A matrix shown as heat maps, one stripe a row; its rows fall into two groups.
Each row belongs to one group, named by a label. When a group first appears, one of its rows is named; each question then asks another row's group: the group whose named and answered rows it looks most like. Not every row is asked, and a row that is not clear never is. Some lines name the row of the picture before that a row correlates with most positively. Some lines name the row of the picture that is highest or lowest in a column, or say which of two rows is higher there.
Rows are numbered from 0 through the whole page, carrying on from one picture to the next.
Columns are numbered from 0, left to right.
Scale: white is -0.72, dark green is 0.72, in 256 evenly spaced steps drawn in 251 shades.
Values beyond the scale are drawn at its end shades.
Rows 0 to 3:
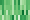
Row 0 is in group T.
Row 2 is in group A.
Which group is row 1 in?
T
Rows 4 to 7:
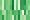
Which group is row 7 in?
T
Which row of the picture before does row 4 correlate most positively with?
3
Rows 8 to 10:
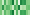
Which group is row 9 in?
T
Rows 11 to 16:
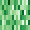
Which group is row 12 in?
T
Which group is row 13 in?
A
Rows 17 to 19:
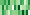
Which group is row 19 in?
A
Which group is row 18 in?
T
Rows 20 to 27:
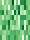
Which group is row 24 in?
A
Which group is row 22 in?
T
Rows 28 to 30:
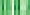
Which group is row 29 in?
T
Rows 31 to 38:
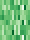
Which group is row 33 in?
T
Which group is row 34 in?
T
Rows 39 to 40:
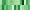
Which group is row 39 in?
A
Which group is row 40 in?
T
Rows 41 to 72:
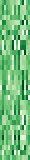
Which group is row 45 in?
A
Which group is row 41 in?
A
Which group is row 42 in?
T
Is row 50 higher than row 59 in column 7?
No
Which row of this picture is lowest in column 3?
58
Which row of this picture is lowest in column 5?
66
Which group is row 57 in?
A
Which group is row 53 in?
T
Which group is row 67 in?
T
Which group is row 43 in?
T
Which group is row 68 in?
T
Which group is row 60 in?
A
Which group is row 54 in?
T
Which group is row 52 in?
T
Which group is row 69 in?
T
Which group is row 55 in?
A
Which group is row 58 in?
A
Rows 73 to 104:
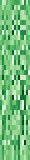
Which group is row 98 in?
A
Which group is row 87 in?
A
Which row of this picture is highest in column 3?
78
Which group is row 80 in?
A
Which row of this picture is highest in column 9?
88
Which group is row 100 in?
T
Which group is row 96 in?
A
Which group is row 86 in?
A
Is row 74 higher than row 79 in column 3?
Yes
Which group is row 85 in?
T
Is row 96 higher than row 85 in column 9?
No
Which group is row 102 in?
T
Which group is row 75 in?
T
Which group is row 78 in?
T
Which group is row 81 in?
T
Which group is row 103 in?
T
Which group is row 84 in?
T
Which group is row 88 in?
T
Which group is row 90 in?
A
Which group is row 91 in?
A
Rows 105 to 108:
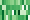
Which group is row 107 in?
T
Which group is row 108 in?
A
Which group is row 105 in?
A
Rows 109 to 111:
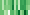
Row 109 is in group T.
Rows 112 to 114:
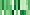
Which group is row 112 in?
T
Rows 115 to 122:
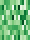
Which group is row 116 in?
T
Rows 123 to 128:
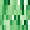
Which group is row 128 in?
A
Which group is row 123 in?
A
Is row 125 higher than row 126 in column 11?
Yes
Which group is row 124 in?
A
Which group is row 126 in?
T
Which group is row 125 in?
A
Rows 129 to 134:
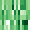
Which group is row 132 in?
T
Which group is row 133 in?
A
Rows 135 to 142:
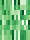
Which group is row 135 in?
T
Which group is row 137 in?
A
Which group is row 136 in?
T
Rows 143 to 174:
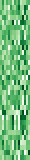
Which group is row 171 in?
T
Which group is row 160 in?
A
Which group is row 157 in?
A
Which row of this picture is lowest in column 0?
165
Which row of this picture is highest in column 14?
173
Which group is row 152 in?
A
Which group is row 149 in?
A
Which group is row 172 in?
T
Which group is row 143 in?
T
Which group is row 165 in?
A
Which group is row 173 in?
A
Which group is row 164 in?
T
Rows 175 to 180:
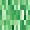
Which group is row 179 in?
A
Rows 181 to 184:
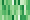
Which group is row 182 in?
A
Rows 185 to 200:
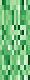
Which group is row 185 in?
A
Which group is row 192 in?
T
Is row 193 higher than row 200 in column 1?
No
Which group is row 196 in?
A
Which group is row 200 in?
A
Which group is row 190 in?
T
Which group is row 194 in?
A
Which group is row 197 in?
A
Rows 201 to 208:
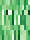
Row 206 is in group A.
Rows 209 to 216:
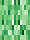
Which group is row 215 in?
A
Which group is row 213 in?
T
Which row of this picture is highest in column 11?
215
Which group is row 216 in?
T
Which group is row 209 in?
T
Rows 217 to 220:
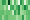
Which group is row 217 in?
A
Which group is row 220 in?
A
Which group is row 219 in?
T
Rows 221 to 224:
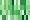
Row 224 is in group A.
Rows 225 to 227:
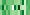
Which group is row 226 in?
T
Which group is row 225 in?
A
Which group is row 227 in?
A
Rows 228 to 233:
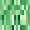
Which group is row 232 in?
T
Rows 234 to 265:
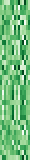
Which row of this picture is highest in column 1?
247
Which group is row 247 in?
T
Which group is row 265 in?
A
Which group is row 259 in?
A
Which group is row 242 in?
A
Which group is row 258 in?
T
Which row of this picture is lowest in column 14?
249
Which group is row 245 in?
A
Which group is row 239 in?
T
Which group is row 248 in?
A
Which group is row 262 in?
T
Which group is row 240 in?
T
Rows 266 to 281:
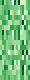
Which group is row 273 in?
T
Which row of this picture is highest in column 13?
276
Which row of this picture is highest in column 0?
277
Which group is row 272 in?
T
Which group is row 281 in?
A
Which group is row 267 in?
A
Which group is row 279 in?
A
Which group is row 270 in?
A
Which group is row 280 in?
A
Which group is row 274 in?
A
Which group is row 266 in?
T
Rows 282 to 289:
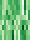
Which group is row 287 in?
A
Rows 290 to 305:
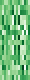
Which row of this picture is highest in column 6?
292
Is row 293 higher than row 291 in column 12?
No
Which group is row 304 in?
A
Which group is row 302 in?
T
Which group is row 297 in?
T
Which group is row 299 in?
T
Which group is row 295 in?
A
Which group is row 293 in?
T
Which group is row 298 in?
A
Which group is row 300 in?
T
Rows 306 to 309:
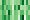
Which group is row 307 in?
T
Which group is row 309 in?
A
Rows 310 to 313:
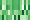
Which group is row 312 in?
A
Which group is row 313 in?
T
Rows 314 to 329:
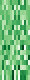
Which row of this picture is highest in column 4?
323
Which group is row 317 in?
T
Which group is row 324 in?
T
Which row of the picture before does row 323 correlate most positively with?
312
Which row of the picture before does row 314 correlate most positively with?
310
